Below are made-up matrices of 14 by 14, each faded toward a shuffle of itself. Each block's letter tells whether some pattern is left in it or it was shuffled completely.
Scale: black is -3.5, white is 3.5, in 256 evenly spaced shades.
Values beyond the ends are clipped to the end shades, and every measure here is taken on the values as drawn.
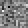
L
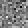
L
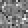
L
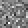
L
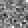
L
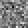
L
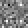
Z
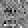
Z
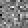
Z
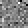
L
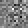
Z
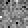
L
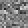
Z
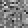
Z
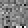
Z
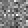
L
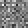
Z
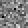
L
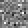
L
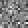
Z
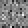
Z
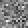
Z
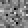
L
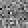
L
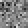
Z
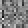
Z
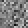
Z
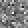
L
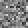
Z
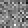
Z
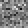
L
